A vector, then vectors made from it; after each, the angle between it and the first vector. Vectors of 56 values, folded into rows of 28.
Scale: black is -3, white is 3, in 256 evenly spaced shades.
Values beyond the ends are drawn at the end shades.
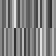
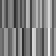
partly opposed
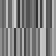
nearly parallel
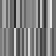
nearly opposite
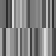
orthogonal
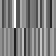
nearly parallel
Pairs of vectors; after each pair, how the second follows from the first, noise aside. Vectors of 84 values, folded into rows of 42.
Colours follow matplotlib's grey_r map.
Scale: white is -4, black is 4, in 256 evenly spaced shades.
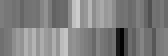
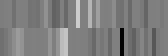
partly zeroed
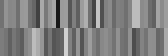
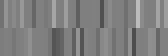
partly zeroed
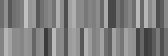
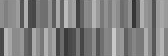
wrapped around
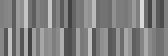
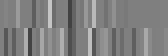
partly zeroed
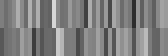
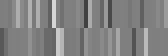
partly zeroed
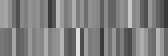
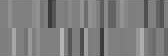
partly zeroed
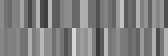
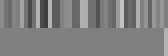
partly zeroed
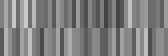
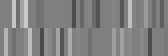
partly zeroed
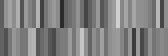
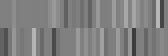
partly zeroed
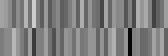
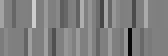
partly zeroed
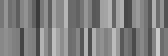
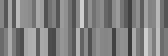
wrapped around
